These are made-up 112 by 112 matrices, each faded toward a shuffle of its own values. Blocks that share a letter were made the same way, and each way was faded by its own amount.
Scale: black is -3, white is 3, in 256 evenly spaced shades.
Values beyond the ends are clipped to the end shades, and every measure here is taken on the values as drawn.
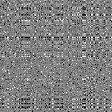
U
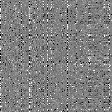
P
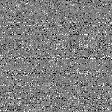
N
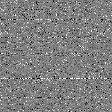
N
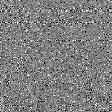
N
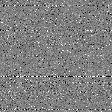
N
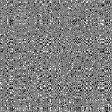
U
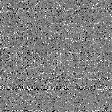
N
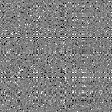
U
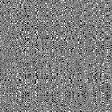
P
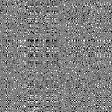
U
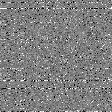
N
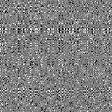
U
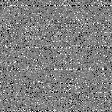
N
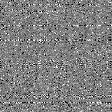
N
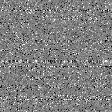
N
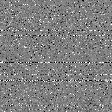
N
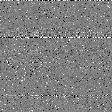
N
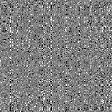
P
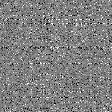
N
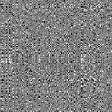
P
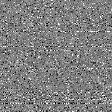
N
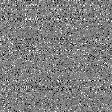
N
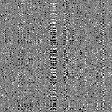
P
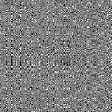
P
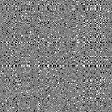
U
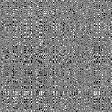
P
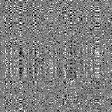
P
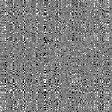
P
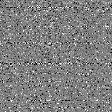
N
